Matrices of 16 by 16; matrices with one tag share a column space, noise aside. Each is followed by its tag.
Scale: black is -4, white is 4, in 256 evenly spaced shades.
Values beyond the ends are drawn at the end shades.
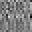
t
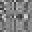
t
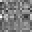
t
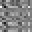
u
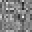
t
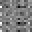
u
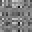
u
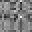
t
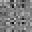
u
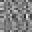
t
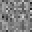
t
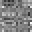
u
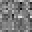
t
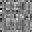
t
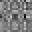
t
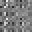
u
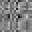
t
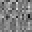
t
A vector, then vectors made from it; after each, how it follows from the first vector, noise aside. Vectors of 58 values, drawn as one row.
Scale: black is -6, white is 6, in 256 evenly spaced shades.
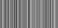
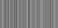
shrunk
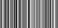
scaled up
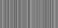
shrunk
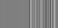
partly zeroed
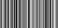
scaled up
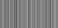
shrunk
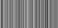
wrapped around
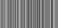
wrapped around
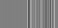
partly zeroed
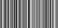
scaled up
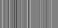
partly zeroed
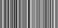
scaled up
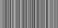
wrapped around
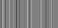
partly zeroed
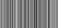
wrapped around
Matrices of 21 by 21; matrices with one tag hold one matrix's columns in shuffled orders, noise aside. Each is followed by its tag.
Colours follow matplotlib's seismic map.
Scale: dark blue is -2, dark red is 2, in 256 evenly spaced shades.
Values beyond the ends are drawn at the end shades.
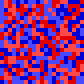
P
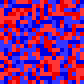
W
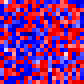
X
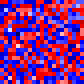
P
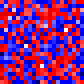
W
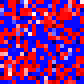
W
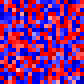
P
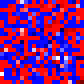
X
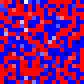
W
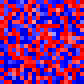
P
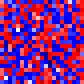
P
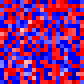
X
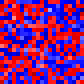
P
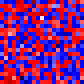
X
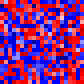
X
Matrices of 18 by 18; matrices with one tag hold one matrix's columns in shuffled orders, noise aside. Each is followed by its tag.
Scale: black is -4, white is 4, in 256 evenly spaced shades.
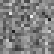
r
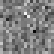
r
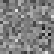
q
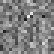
r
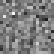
r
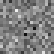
q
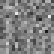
r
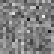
r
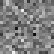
q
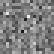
r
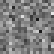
r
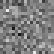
q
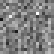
r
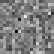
r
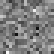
q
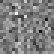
r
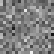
q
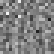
r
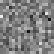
r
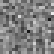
r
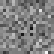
q
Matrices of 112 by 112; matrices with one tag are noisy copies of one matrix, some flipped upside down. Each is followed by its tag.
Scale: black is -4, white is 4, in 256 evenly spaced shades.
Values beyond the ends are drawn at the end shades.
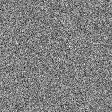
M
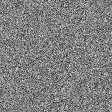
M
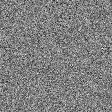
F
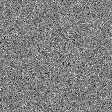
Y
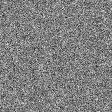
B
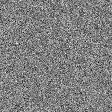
M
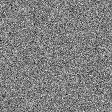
B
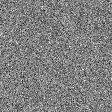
M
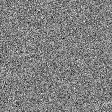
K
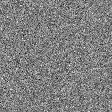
M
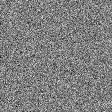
K
